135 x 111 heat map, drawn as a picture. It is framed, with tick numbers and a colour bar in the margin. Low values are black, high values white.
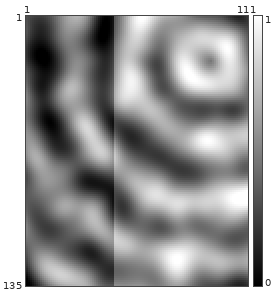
Lone odd cells: none. Seam: vertical, 40% of the way across, the right part higher. Mirror symmetry: none. Rings: centred on the top right. Average level on the scale: 50%. Ninth with the lowest average: top left.
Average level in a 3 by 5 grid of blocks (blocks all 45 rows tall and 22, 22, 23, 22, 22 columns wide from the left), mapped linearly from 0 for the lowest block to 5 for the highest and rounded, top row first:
01545 | 12334 | 22354
